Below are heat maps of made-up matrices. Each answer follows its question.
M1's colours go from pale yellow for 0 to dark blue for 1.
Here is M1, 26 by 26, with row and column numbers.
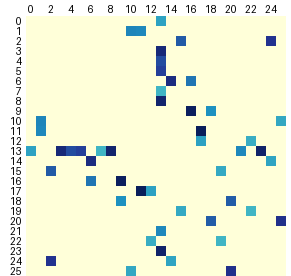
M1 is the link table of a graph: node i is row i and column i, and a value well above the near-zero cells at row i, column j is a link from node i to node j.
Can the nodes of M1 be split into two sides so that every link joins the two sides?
no
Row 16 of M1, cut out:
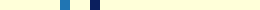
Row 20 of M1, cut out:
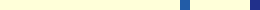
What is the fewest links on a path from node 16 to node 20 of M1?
3
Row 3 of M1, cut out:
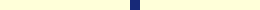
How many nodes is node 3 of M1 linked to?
1
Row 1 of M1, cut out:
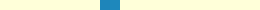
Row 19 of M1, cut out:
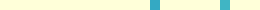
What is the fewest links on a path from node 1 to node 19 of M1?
5
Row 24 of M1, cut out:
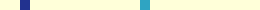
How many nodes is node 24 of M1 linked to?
2
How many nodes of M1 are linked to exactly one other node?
8
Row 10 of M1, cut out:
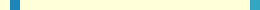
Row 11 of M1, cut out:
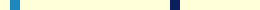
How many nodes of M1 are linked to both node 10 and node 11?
1
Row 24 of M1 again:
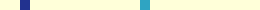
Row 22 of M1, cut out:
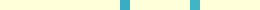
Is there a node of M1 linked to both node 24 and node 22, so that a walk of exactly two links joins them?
no
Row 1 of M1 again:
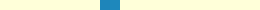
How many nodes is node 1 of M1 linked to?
2
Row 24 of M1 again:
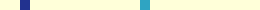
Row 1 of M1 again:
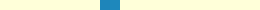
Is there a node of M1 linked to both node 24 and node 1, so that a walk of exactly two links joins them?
no
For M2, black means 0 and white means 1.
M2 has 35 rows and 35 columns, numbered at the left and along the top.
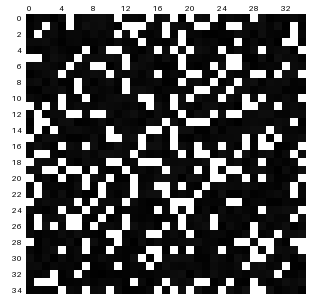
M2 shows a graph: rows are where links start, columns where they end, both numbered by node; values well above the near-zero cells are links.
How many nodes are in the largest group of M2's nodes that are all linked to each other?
7
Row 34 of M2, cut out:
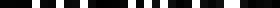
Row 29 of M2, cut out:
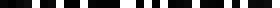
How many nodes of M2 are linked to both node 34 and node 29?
8
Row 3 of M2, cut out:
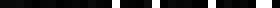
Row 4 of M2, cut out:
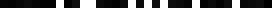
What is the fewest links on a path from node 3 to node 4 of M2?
3
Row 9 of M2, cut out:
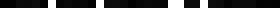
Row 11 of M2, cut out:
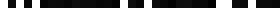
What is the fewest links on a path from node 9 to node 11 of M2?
4
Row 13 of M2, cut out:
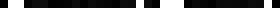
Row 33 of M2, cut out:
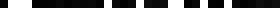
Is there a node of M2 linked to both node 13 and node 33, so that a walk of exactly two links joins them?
yes
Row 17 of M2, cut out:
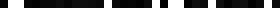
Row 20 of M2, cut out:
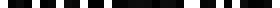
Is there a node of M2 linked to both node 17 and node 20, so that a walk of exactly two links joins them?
yes
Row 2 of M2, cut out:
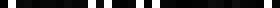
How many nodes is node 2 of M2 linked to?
6
